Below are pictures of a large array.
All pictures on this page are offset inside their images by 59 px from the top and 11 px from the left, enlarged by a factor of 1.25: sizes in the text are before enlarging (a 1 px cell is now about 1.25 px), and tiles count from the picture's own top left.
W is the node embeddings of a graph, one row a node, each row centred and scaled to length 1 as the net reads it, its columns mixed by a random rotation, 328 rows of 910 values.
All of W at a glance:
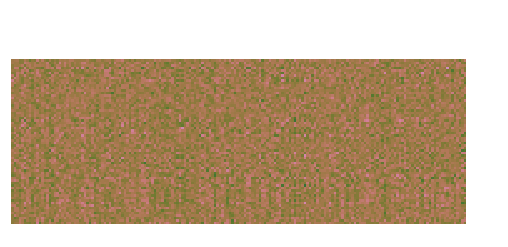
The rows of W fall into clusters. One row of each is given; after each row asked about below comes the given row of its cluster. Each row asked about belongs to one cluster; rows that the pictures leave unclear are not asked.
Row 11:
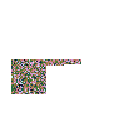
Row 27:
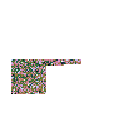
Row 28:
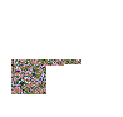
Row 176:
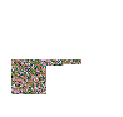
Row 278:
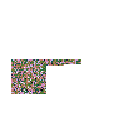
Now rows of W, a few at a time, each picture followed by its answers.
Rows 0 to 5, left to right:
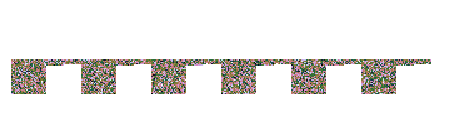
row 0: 176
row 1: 278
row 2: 27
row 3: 27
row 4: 28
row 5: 11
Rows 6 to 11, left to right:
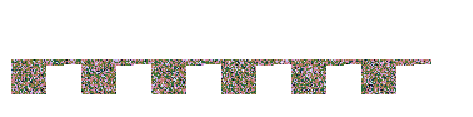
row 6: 278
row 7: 176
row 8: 176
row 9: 11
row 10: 278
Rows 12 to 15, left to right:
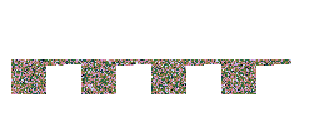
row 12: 28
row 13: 27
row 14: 11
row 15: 176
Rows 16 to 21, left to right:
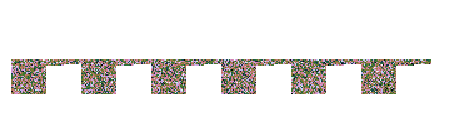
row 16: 176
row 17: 176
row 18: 28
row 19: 28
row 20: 27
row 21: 278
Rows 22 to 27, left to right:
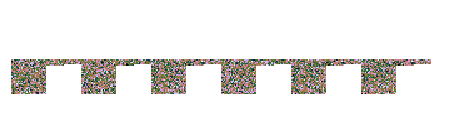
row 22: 11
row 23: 278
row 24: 27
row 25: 28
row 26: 27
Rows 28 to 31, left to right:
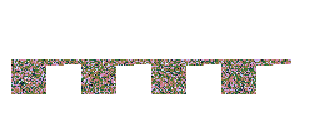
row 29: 11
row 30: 176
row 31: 176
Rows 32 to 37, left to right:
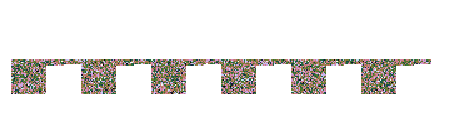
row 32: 27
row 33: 278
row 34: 27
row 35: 28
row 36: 28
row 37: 278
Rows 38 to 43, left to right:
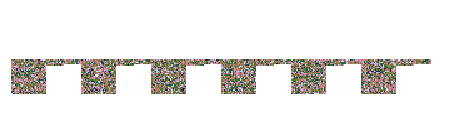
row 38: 176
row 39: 278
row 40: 278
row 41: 278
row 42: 27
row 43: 176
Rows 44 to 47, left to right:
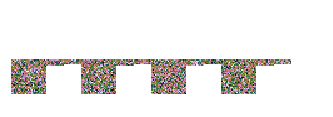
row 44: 278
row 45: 278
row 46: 28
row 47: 11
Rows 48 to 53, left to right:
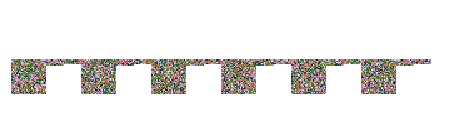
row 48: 176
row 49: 278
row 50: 278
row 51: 27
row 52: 176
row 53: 176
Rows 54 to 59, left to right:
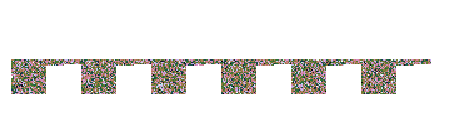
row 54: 11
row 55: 11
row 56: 27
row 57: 11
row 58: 27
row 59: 176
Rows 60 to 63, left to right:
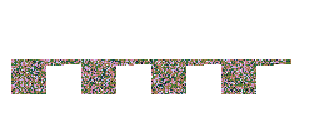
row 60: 176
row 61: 28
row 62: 11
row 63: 278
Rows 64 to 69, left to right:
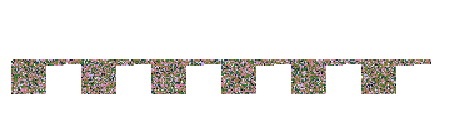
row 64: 27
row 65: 28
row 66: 176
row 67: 11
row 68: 27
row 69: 11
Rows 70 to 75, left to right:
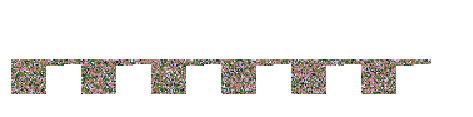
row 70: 278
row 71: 27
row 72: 278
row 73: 176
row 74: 28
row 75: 176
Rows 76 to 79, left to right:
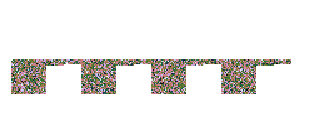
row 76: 27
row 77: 278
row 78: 28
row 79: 278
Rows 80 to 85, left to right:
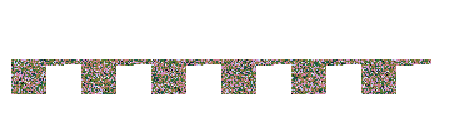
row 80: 28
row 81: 278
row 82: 27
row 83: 176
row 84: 27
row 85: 176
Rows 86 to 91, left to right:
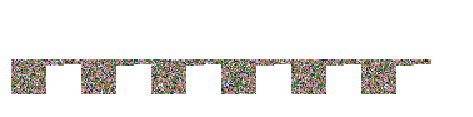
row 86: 28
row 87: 278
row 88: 27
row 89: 11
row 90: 28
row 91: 176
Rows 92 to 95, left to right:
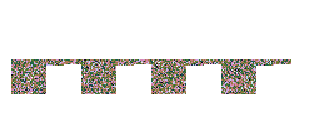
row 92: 278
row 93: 11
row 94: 11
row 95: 176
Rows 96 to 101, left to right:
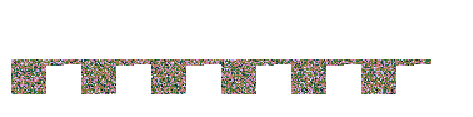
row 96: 176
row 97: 11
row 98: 11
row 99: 28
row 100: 278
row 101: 278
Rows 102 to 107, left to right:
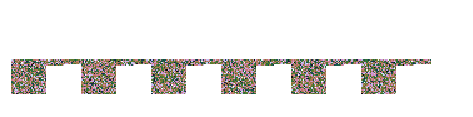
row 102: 176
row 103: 28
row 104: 27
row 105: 278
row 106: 176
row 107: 27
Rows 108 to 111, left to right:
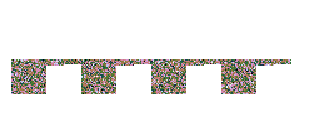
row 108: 28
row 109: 11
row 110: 11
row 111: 27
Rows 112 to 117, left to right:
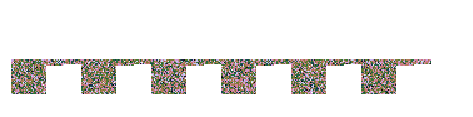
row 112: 176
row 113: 11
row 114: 28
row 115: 176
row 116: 278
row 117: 11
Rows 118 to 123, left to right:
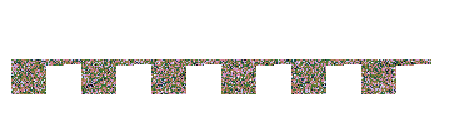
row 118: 176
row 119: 11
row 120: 11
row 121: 278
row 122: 11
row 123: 27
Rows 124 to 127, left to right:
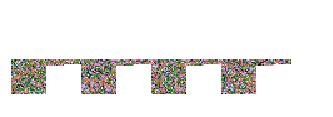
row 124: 11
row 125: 176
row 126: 176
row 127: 27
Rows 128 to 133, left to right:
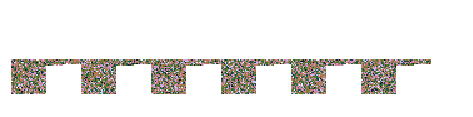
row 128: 27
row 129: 278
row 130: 176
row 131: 11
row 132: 27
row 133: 278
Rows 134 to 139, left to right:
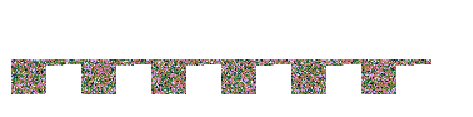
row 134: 27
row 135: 28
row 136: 11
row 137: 176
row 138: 176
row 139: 28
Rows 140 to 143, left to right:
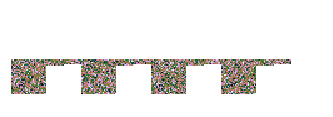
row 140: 11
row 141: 27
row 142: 11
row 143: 11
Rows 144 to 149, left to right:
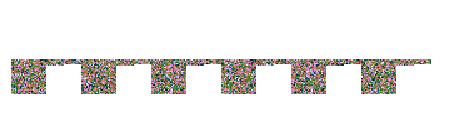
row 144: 28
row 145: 11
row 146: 278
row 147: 28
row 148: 278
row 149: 11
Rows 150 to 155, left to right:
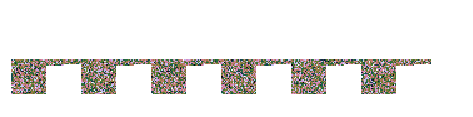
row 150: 176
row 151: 278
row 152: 176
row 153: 176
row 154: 28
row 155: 11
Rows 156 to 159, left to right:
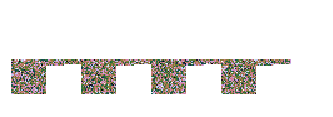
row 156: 28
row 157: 11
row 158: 27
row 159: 176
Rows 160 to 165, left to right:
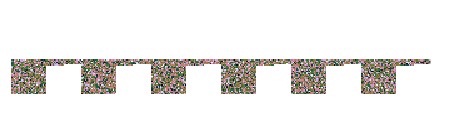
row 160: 28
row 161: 27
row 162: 11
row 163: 11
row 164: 176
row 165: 176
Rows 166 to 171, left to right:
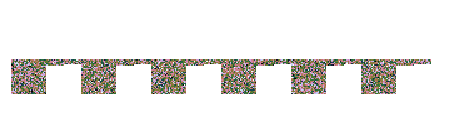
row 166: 28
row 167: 278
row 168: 11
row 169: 278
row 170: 27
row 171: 11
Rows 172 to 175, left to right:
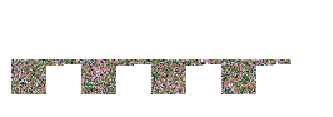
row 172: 28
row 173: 278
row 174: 27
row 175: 27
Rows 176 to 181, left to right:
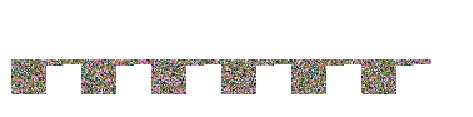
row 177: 278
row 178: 28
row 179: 28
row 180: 11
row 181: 176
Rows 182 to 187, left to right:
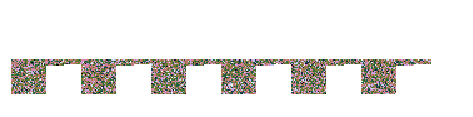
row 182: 278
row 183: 176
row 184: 278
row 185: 27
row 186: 28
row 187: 27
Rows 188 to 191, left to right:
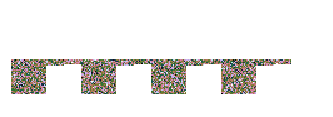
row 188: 11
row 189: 28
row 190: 176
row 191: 27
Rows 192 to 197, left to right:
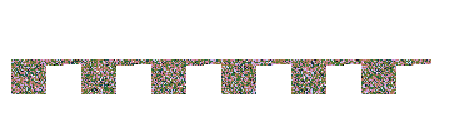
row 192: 176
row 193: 278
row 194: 278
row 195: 176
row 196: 278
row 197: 176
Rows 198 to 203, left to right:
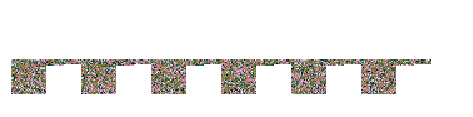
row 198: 27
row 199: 27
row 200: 278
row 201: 278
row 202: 28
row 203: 28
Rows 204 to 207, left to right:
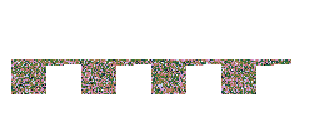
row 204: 11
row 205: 28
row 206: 27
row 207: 176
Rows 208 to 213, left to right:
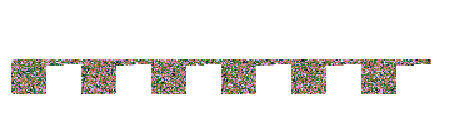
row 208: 176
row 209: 27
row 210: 28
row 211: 27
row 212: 27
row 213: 278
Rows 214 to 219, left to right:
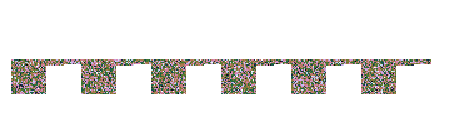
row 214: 11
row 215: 176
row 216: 11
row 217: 278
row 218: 176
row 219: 278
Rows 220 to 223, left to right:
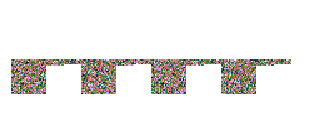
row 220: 28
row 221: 27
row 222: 28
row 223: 28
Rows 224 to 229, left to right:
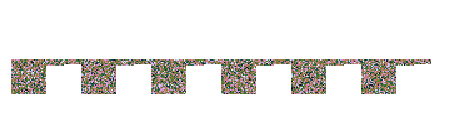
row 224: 278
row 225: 28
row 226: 27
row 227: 176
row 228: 11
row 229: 11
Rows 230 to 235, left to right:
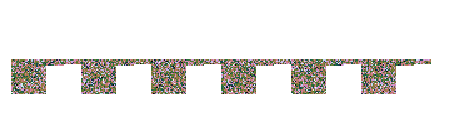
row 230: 27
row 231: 11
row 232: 11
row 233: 11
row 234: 176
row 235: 27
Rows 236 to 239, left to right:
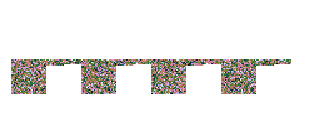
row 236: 278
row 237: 27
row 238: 27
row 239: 278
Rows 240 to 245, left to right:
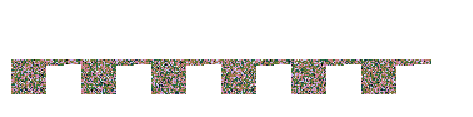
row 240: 278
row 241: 278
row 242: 11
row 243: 278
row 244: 28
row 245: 11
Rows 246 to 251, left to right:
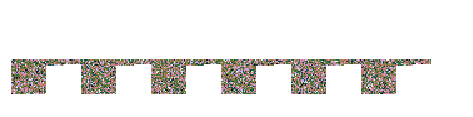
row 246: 27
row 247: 11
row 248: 278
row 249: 278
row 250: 28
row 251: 27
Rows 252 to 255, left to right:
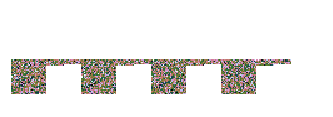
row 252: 11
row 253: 11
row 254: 11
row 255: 176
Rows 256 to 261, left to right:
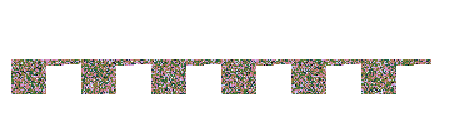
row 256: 176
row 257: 27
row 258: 278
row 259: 176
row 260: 176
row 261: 278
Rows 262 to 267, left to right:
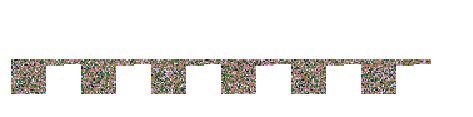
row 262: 11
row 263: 11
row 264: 278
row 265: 27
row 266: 11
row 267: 278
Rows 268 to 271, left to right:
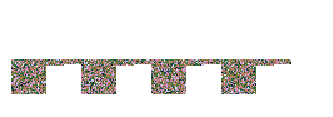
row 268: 11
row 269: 28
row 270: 176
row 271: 11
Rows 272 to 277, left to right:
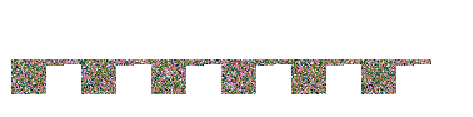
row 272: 11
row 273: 11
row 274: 278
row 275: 27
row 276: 11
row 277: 11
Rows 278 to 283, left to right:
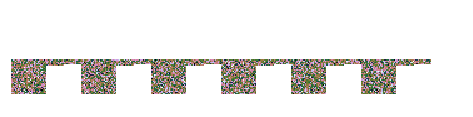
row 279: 176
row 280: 11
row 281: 11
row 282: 11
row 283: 278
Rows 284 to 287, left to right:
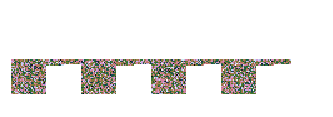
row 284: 176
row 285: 11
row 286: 176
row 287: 176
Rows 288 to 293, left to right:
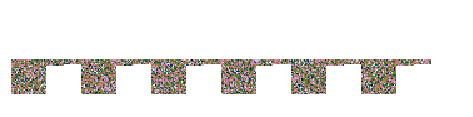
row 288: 278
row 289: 176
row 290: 176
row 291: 176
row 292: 11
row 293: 11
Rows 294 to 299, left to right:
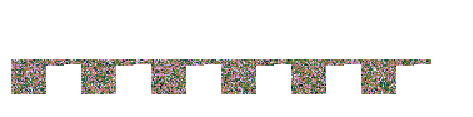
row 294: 278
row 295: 27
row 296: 28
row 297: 278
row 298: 11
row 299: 278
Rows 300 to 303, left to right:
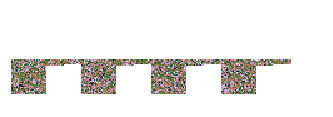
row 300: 11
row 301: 28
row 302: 176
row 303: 176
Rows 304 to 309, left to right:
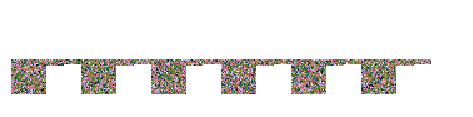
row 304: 278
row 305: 11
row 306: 176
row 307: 278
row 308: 27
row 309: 11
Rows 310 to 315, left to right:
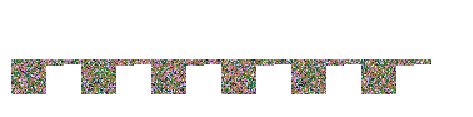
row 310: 176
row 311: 11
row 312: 278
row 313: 28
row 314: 11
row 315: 11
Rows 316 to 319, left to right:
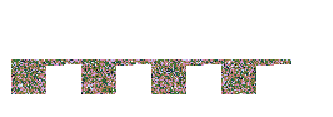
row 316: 27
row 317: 27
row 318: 176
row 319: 11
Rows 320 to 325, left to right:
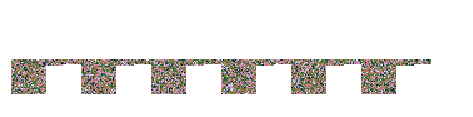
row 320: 27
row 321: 28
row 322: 28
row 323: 27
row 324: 11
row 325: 278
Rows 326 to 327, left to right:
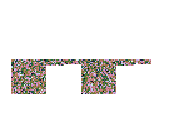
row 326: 28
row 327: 27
